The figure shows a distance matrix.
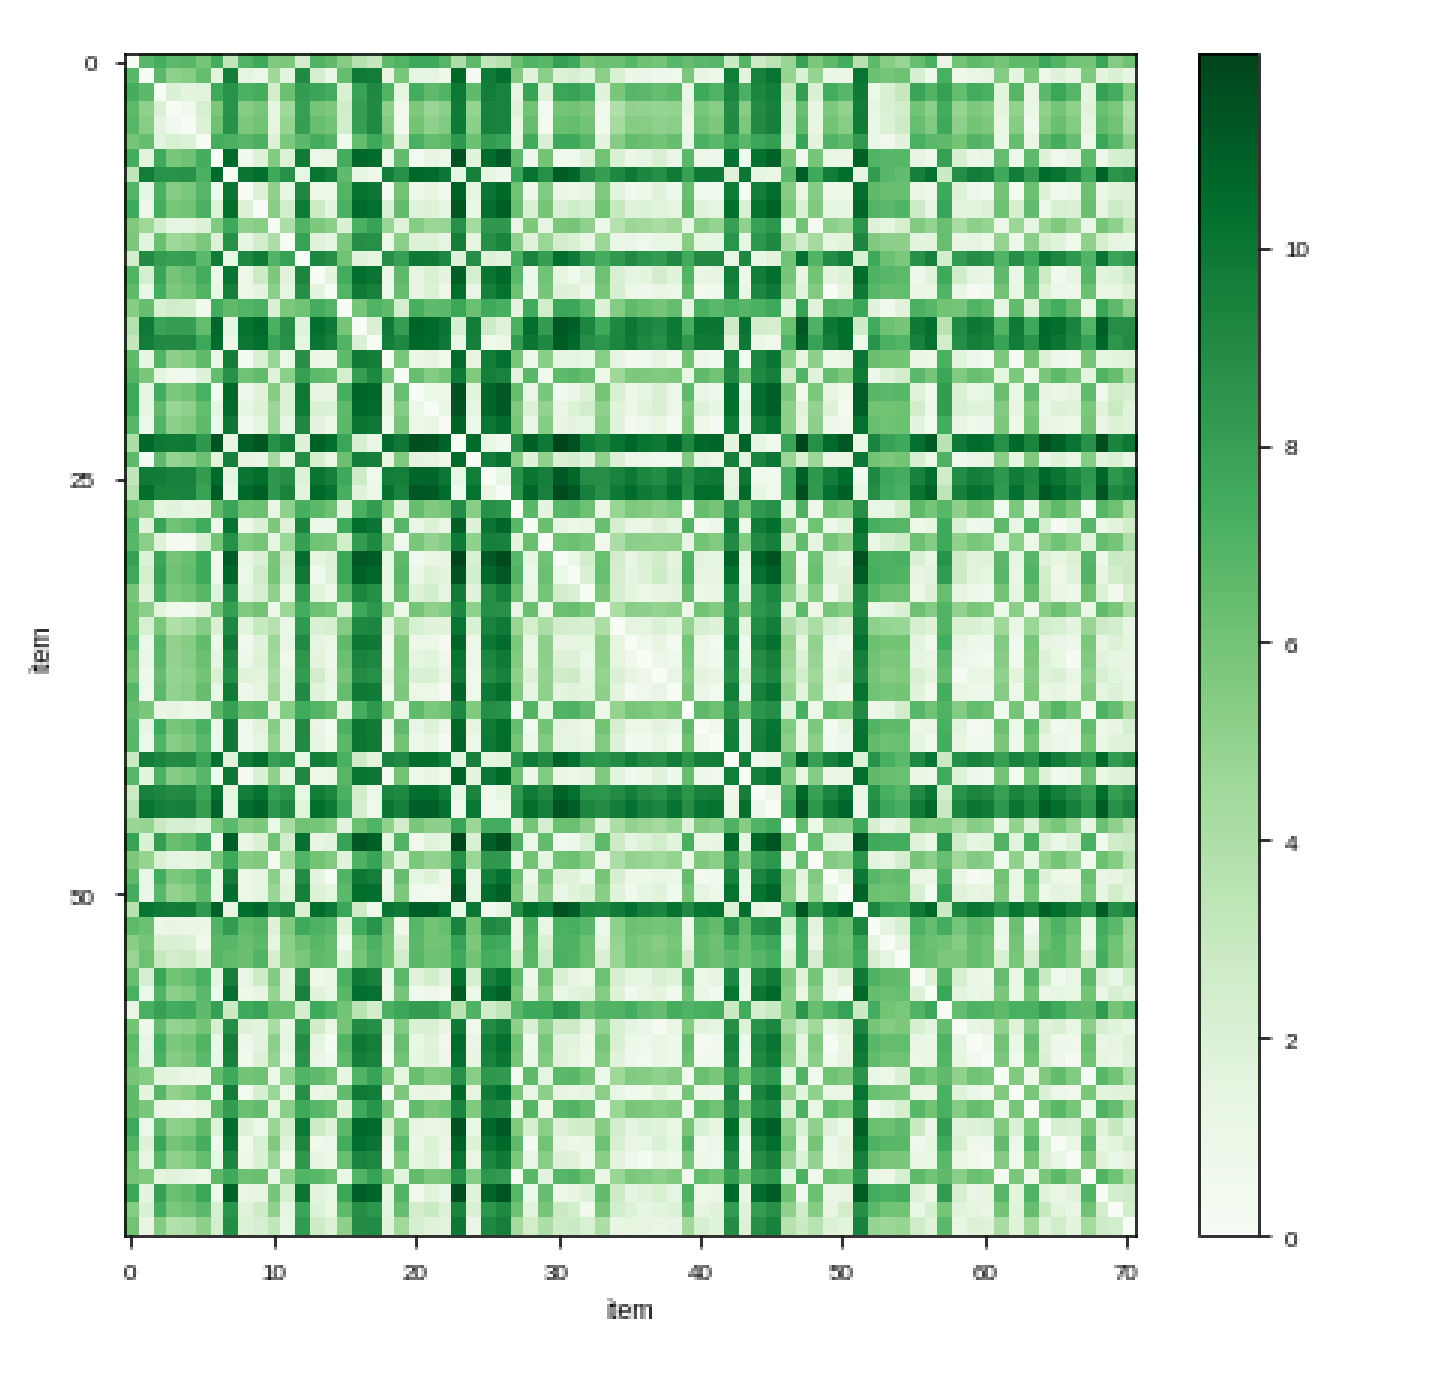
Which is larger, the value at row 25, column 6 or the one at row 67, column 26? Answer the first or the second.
the first
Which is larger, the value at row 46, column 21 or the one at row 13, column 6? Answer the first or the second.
the first
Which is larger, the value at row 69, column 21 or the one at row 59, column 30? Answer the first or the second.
the first
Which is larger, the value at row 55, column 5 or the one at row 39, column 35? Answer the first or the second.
the first
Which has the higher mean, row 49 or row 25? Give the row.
25
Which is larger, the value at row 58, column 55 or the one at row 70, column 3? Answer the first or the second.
the second
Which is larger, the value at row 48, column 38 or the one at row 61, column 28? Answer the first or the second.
the second
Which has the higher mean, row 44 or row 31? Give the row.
44
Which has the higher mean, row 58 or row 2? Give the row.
2
